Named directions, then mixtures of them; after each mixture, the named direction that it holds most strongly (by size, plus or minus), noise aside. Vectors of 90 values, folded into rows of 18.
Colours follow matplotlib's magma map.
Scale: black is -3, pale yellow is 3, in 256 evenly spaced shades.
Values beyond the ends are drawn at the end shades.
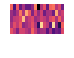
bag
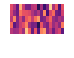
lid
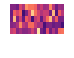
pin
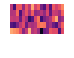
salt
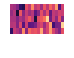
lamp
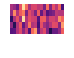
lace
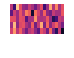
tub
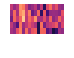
lace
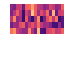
pin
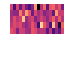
bag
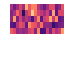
pin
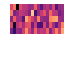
tub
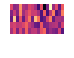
lid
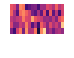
lid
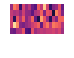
lid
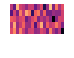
tub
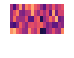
salt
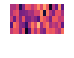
lid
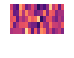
lid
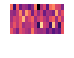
bag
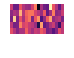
lid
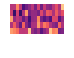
lace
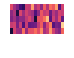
lamp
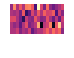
bag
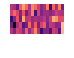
lace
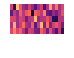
tub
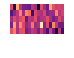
tub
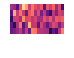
lace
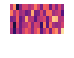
tub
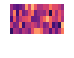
lamp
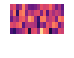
salt
